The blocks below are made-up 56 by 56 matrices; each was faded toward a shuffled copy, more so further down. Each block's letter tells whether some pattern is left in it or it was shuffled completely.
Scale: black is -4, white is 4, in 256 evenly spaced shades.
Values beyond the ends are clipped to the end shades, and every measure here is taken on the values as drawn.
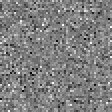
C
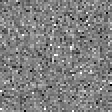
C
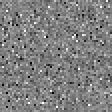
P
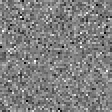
P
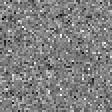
P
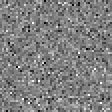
C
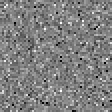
P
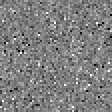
P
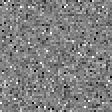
P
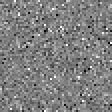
P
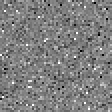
P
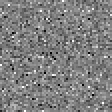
C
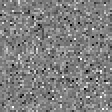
C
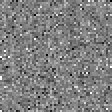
C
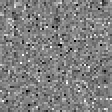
C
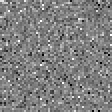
C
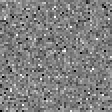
P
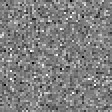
P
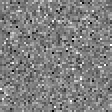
C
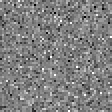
C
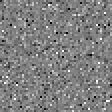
P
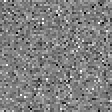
C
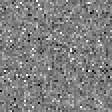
P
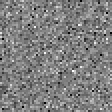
P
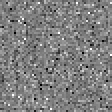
P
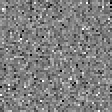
C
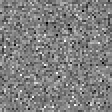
P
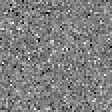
C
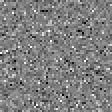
C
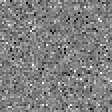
P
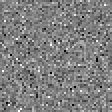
C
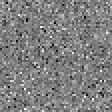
C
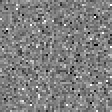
P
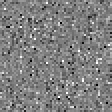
C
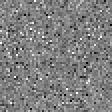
P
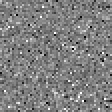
P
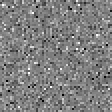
C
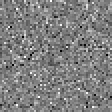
C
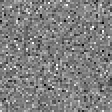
P
